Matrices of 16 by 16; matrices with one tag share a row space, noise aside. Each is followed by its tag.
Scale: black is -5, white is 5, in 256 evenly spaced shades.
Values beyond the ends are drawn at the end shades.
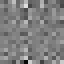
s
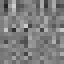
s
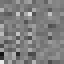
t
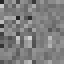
t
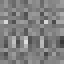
s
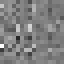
t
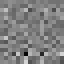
s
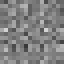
s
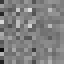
t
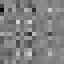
t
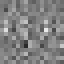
s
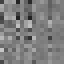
t
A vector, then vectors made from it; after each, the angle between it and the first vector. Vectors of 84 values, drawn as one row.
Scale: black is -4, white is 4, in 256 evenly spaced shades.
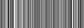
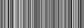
nearly parallel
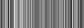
nearly parallel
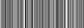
orthogonal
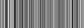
nearly opposite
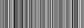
nearly opposite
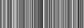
partly aligned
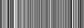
nearly parallel
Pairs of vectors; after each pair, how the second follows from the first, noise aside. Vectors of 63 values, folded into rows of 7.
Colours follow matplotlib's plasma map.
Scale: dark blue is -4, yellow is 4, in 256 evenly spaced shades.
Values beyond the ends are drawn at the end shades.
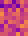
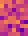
shuffled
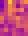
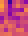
negated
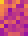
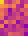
copied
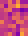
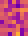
negated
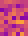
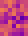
sign-scrambled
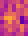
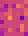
partly zeroed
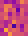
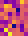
scaled up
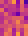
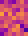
shuffled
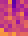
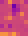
partly zeroed
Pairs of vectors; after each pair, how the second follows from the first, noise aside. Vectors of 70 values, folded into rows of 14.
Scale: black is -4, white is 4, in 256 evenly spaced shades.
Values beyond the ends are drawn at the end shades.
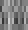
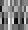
scaled up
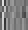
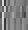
copied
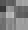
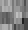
reversed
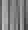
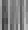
negated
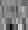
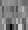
copied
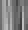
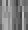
copied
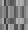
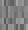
shrunk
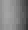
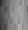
reversed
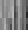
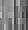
copied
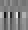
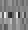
sign-scrambled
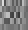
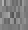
shrunk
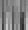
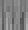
shrunk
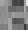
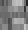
negated
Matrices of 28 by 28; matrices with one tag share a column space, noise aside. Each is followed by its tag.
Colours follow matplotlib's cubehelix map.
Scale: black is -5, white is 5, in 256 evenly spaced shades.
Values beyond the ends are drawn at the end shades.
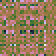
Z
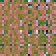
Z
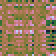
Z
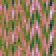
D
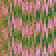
D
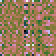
Z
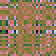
Z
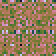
Z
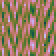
D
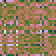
Z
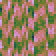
D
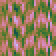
D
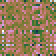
Z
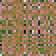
Z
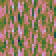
D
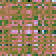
Z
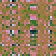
Z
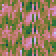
D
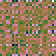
Z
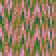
D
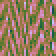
D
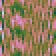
D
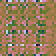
Z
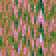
D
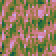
D
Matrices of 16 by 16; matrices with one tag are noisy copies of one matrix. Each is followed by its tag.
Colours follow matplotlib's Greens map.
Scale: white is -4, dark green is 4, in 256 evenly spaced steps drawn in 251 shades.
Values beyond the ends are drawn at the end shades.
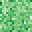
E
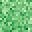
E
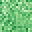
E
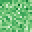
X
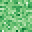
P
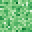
P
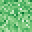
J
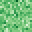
J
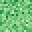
J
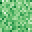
E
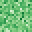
J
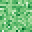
P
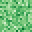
P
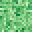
P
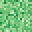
J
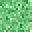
X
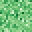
J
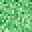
J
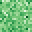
E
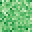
E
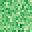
X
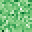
J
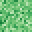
J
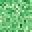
X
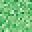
J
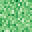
J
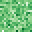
P
